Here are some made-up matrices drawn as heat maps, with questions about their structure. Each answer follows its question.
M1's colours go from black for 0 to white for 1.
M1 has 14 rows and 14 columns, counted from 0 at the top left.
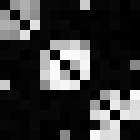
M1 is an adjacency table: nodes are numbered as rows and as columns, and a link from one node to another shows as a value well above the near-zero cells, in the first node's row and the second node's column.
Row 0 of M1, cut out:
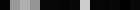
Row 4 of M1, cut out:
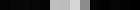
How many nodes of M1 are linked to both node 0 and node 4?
1
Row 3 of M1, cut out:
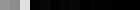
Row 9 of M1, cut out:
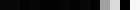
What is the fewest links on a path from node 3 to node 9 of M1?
5
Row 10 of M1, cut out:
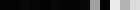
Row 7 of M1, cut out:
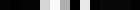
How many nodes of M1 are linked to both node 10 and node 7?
0
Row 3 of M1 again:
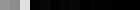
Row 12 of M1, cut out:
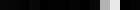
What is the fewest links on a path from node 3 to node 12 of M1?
6
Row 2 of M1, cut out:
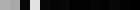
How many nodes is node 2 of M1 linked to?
3
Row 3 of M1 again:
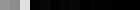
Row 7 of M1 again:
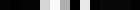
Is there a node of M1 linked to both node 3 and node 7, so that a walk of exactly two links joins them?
no
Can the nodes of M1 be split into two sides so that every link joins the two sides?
no
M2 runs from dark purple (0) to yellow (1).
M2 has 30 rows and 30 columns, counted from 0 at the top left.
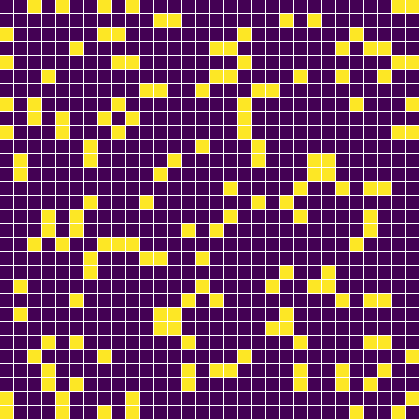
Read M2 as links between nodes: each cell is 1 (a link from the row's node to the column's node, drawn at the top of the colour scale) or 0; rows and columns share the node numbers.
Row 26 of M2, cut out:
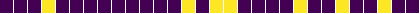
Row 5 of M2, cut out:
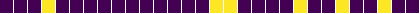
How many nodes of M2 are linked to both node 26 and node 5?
6
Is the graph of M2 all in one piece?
no
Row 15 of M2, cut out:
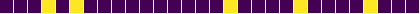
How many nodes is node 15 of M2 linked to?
5
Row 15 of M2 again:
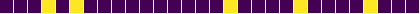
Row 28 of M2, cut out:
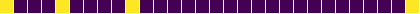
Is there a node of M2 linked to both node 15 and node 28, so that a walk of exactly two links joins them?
no
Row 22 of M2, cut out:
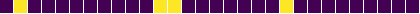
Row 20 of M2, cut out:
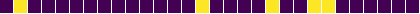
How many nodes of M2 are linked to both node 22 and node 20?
1
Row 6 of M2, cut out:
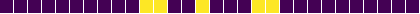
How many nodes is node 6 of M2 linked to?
5
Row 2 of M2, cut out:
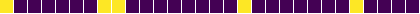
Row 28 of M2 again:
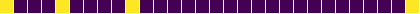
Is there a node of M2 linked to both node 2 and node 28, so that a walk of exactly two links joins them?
yes
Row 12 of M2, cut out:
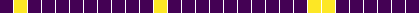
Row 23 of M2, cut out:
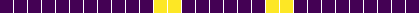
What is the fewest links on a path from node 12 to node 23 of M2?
1
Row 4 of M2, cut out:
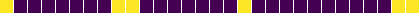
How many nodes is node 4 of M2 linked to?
6
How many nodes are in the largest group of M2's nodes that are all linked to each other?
5
